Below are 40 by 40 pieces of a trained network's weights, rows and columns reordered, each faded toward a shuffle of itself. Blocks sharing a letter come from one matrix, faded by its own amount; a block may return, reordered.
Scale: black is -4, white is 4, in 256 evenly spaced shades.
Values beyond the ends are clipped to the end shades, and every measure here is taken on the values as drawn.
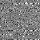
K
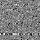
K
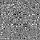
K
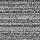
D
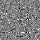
K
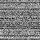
D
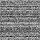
D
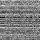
D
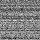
D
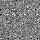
K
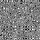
K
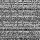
D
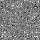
K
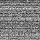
D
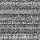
D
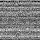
D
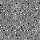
K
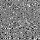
K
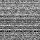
D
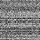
D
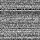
D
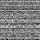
D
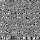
K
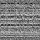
D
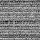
D
